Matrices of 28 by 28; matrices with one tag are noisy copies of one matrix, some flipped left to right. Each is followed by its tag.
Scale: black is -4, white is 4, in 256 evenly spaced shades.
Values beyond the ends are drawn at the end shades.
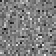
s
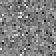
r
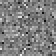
r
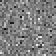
s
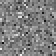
r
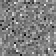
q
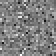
r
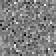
q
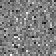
s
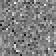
q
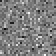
s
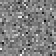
r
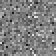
r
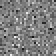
s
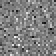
s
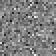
r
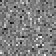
s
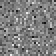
s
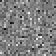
s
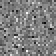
s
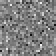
q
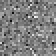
r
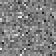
r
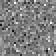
q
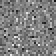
s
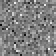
q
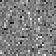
s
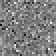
q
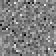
q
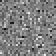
s
